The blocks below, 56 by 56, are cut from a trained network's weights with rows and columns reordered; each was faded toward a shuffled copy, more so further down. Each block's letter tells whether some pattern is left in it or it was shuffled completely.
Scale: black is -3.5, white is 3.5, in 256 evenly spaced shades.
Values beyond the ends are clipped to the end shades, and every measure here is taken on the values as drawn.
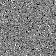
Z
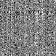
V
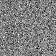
Z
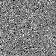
Z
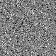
Z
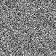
Z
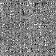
V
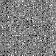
V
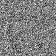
Z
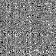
V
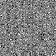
V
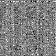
V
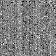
V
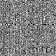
V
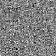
V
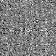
V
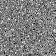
Z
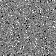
Z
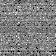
V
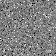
Z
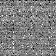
V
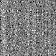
V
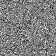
Z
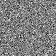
Z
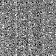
V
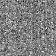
V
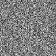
V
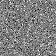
Z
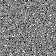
Z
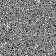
Z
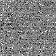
V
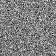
Z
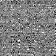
V
